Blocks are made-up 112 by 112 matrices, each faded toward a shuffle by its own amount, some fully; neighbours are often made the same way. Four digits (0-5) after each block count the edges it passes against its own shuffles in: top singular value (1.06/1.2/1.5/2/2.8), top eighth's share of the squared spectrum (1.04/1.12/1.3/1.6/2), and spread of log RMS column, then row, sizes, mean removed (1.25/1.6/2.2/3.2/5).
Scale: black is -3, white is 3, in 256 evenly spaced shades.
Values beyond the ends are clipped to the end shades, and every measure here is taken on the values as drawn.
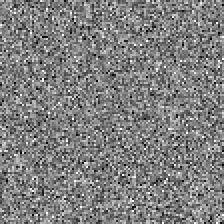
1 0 0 0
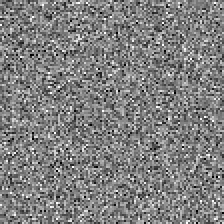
2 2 0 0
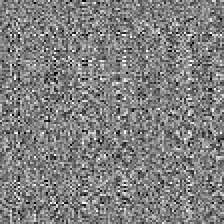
4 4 3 3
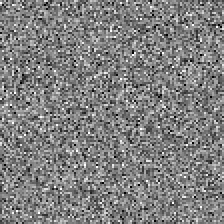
2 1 0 0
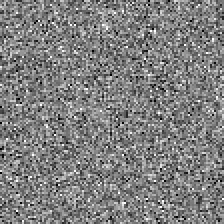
2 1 0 0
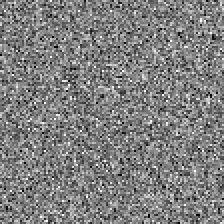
0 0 0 0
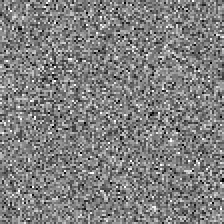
2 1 0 0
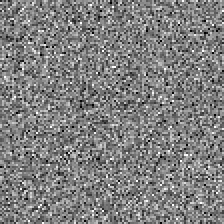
2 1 0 0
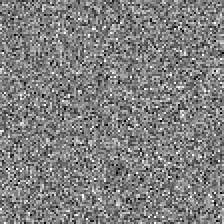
1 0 0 0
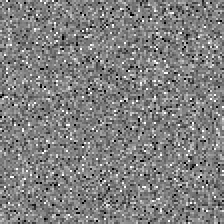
2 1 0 0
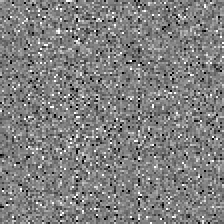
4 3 2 1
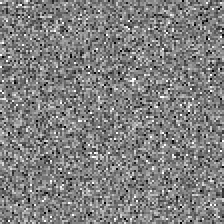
0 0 0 0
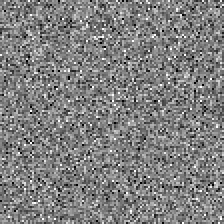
0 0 0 1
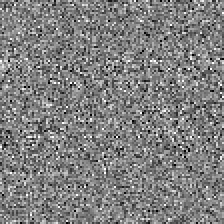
0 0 0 2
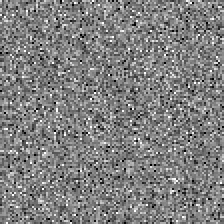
0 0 0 0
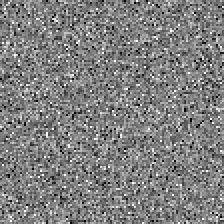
0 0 0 0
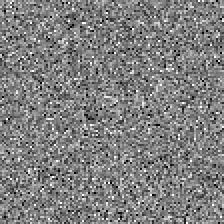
0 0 0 0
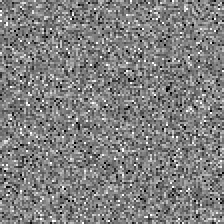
0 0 0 0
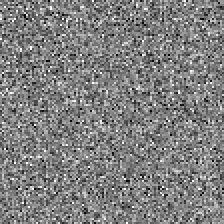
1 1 0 3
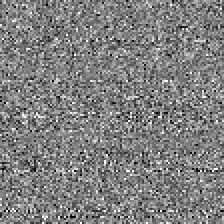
1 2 0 3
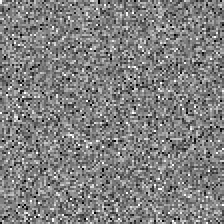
0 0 0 0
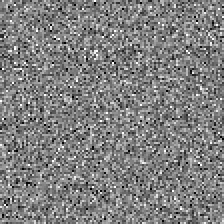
0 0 0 0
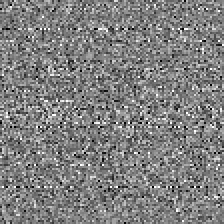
1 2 0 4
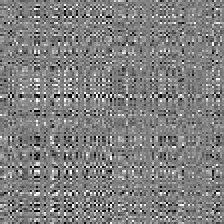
5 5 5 4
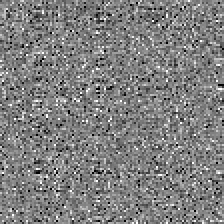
4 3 2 1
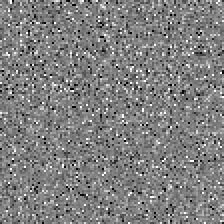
3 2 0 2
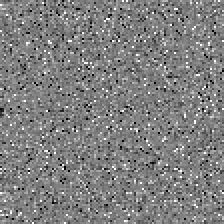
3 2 0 1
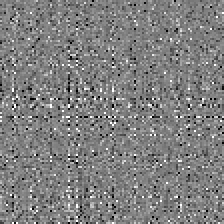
4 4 3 3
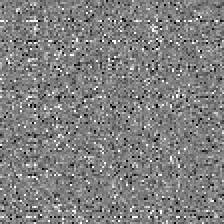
4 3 2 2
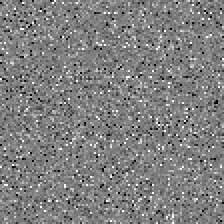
2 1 0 1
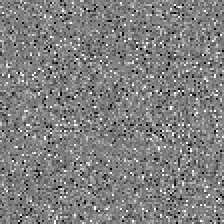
3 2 1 1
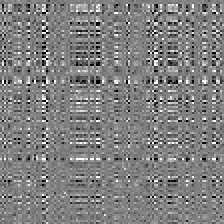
5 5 5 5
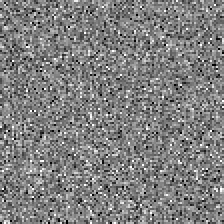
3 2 0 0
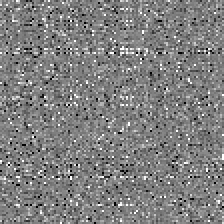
4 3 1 2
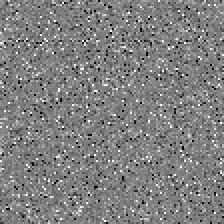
2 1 0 0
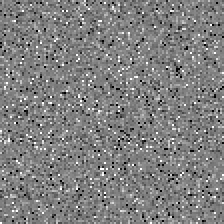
2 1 0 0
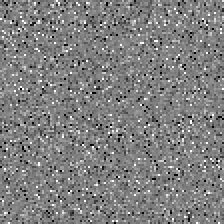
3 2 0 1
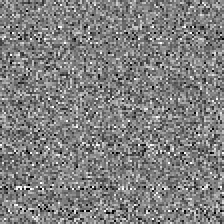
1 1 0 3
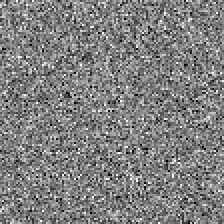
0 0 0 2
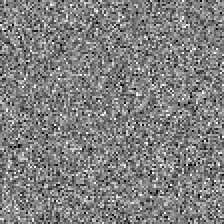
0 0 0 1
